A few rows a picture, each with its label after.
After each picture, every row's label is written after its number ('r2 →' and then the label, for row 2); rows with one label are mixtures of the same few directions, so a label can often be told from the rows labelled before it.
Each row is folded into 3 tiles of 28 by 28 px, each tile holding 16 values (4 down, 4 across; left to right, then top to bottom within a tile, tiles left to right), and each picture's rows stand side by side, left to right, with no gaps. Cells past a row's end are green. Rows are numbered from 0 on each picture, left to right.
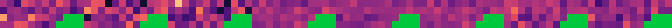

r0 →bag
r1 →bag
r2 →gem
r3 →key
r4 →bag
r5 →key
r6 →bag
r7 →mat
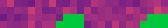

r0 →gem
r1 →key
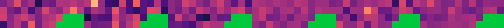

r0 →key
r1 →gem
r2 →bag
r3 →bag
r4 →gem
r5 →gem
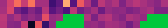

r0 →gem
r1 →key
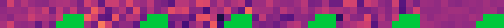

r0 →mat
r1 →bag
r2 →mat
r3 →bag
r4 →mat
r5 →mat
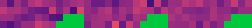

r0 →mat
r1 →gem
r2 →gem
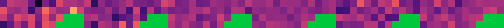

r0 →key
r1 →mat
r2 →mat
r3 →mat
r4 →bag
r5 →key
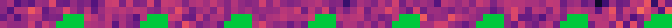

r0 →gem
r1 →gem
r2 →bag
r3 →mat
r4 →gem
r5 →bag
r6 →bag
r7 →gem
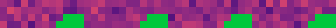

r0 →key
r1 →gem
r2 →mat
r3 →key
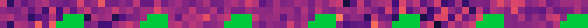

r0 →mat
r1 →bag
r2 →bag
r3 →mat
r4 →mat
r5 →bag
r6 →gem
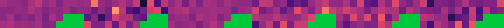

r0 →key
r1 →gem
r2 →key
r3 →key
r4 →key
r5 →mat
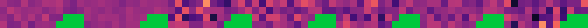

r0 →key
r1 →key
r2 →key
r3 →key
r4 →key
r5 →key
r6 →mat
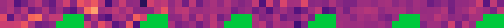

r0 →bag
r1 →bag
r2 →key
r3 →key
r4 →gem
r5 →gem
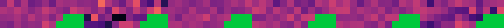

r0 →key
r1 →bag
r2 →bag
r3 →bag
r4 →bag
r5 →mat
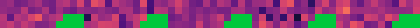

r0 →bag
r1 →mat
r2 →gem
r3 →key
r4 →bag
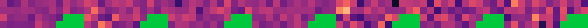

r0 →mat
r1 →bag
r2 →gem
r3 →key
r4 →bag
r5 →key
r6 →mat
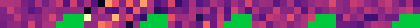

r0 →gem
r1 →bag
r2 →mat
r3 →bag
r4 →bag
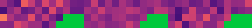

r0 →bag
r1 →key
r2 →bag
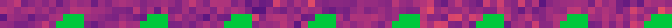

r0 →bag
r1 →mat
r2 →bag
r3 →bag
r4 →bag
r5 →bag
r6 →key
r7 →key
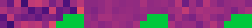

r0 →mat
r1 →bag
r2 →key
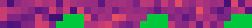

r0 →mat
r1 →bag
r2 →gem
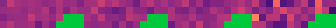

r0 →mat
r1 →gem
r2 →key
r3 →mat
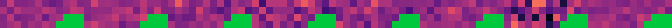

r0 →key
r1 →mat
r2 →gem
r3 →key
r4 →key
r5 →gem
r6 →key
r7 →mat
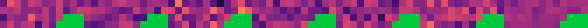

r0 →mat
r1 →mat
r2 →key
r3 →mat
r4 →key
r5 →mat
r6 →gem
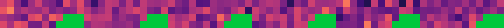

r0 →bag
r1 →gem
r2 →mat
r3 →key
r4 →gem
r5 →mat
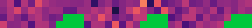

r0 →key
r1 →gem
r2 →bag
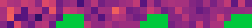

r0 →bag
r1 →gem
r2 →gem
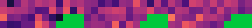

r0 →mat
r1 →gem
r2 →bag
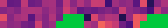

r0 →mat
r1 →mat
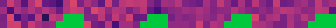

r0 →key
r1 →key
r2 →gem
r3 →mat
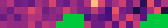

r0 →gem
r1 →gem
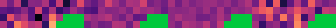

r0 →mat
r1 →bag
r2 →mat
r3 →key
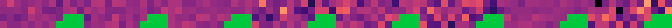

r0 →gem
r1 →mat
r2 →bag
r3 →gem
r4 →bag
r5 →key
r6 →bag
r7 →gem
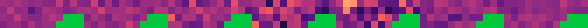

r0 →gem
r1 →key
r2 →mat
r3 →key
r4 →gem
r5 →bag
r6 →bag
